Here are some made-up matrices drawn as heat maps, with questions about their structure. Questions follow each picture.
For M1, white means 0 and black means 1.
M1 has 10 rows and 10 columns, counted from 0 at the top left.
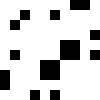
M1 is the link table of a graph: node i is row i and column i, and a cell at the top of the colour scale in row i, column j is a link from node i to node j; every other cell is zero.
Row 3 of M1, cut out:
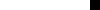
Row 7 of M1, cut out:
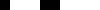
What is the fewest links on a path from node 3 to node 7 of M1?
3
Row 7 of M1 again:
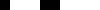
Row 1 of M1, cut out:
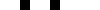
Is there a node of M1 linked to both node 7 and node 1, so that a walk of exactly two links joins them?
yes
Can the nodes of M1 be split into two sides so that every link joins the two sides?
yes
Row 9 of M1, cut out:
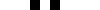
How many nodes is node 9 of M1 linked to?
2
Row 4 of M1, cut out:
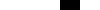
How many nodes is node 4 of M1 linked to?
2
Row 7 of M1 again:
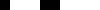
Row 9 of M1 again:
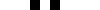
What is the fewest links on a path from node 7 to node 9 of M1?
2
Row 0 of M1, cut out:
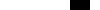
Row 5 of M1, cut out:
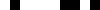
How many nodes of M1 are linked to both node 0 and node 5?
1
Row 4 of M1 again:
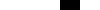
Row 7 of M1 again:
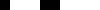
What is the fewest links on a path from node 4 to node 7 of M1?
1
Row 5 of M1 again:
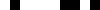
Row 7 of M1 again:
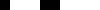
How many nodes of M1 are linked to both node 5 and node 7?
0
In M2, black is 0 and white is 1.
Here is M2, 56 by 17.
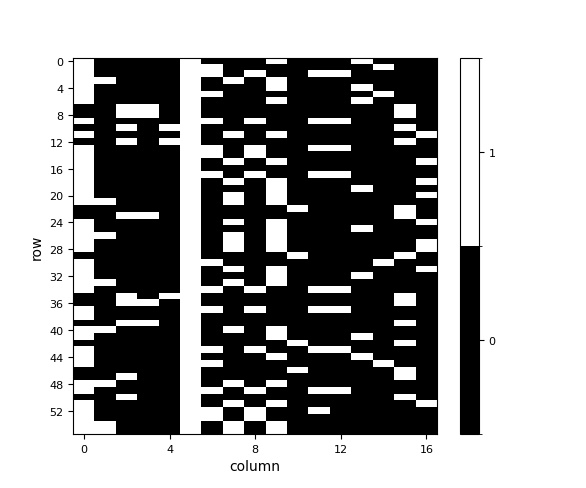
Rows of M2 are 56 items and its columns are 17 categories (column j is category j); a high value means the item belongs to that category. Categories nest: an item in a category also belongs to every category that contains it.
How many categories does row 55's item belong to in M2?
5
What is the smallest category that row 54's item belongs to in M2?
1
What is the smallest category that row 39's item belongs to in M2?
3
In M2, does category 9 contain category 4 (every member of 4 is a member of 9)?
no
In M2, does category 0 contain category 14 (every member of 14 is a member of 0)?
yes
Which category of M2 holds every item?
5
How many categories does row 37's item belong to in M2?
6
